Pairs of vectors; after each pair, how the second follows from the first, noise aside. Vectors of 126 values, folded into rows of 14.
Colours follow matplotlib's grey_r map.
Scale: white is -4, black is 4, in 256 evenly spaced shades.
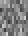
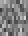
copied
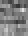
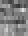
copied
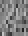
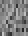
copied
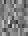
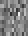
reversed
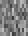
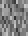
reversed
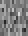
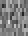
reversed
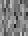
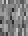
reversed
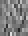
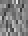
reversed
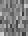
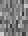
copied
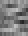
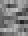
copied
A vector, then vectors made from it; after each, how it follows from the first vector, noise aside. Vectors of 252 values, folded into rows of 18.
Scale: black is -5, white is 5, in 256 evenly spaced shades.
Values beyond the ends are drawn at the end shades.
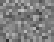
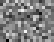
scaled up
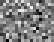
scaled up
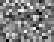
scaled up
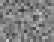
negated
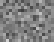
negated
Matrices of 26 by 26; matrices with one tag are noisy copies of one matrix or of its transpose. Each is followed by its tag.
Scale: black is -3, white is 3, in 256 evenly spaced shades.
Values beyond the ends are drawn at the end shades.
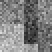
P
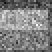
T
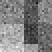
P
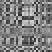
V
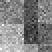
P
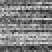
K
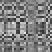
V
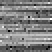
K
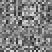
V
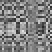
V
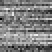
K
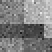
P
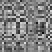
V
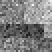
P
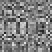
V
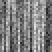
K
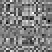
V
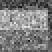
T
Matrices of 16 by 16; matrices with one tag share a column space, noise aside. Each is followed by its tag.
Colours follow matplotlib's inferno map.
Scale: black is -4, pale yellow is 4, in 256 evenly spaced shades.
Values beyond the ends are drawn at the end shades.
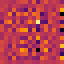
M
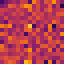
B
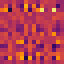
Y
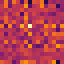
B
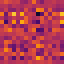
M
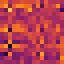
Y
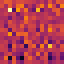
Y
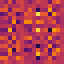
M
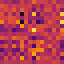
M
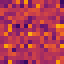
B
